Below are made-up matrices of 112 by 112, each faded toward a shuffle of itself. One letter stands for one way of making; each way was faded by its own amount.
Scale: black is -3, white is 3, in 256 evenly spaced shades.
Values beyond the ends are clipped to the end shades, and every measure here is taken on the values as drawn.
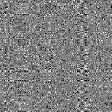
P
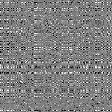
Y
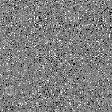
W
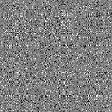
P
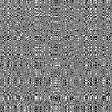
Y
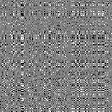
Y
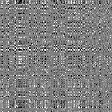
Y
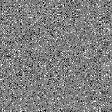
W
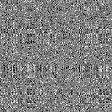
P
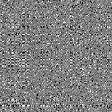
P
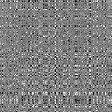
Y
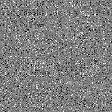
W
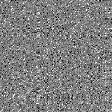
W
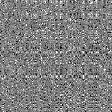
P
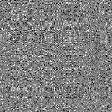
P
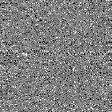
W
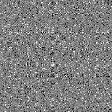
W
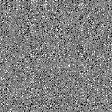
W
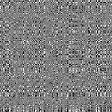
Y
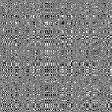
Y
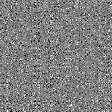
W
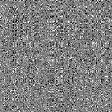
P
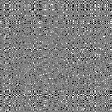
Y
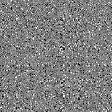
W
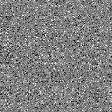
W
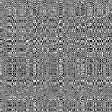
Y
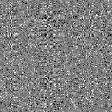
P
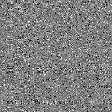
W
